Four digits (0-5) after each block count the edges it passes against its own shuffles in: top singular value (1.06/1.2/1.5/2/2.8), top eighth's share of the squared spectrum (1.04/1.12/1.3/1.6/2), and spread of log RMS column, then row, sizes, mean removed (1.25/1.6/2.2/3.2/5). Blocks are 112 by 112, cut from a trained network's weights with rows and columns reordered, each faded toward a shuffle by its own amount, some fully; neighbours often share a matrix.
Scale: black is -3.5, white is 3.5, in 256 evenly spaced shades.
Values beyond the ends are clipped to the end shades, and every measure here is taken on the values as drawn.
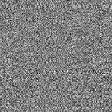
4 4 2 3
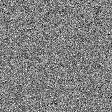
2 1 0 0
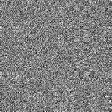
4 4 1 2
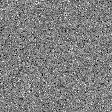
0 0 0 0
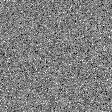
0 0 0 0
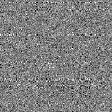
4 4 2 2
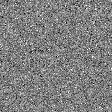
2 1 0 0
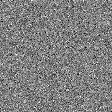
2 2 0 0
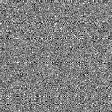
4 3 0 3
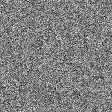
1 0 0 0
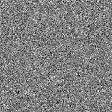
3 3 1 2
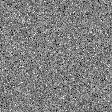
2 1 0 0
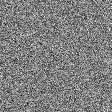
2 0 0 0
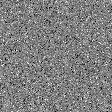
0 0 0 0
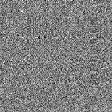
4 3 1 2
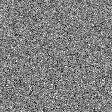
3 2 0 1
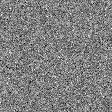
1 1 0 0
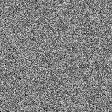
3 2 0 0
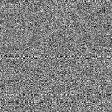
4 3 1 3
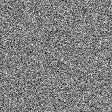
3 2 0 0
